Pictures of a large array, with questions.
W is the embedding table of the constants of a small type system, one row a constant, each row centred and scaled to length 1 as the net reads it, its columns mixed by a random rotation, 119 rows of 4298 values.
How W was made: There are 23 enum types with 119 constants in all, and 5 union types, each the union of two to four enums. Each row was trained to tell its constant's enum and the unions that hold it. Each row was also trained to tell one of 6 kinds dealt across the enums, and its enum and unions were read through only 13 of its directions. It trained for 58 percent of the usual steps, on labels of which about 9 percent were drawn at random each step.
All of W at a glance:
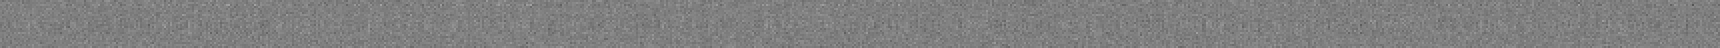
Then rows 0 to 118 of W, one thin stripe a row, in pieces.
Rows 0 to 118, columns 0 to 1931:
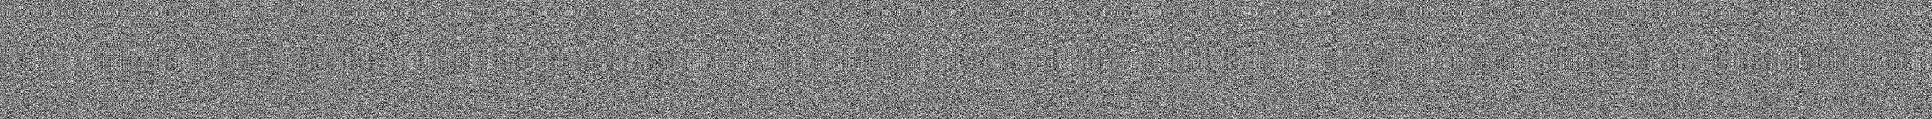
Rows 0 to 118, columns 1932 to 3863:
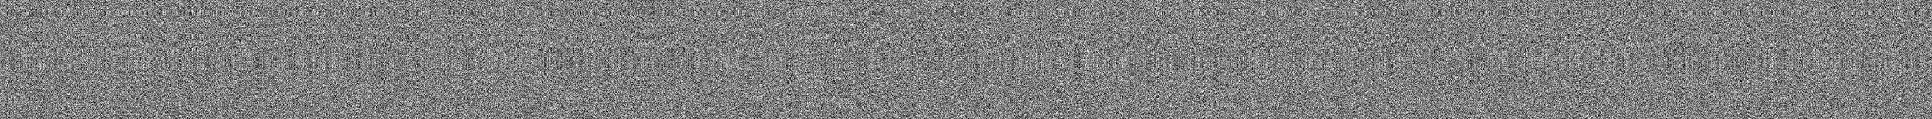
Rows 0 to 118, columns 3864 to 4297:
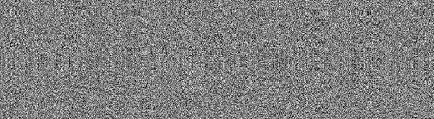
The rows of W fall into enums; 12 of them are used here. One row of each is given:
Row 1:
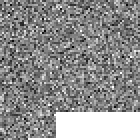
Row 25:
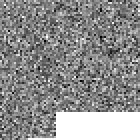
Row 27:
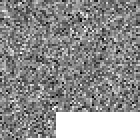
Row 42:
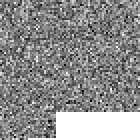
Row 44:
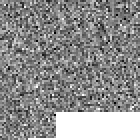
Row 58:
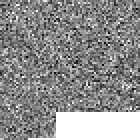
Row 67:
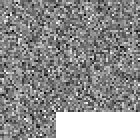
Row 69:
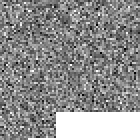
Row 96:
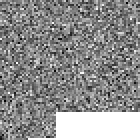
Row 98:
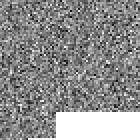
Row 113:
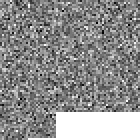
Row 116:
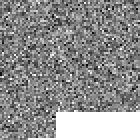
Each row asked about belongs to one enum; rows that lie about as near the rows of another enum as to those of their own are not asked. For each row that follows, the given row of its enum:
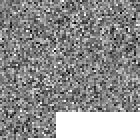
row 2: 116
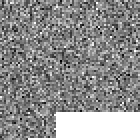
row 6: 98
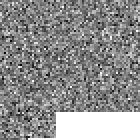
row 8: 1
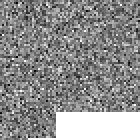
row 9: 67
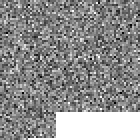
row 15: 67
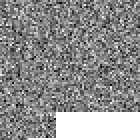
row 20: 42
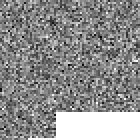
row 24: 25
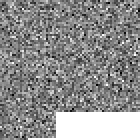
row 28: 113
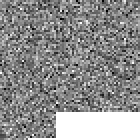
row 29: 96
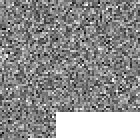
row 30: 113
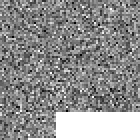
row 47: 1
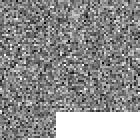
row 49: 69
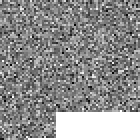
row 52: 96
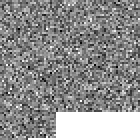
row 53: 58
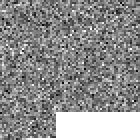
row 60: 27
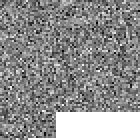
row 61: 113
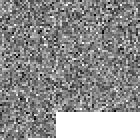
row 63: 113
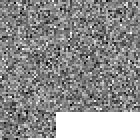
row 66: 27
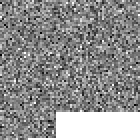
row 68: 42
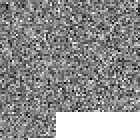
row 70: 44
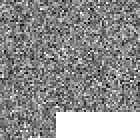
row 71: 27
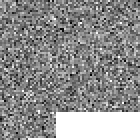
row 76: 96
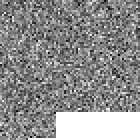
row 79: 44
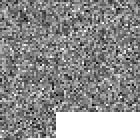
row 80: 27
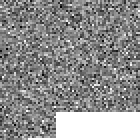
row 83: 25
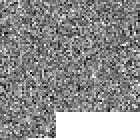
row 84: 67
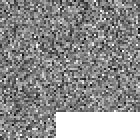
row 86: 44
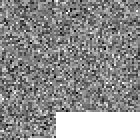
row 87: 1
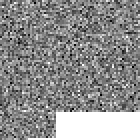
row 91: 42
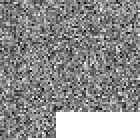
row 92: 42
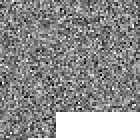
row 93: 27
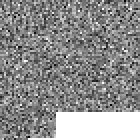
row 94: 58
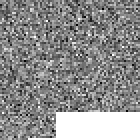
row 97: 44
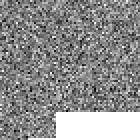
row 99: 1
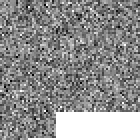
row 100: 67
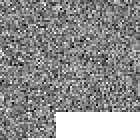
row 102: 1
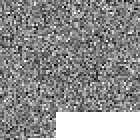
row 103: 58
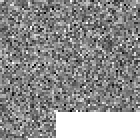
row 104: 113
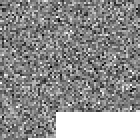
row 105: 58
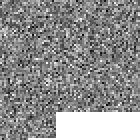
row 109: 116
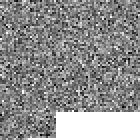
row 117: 42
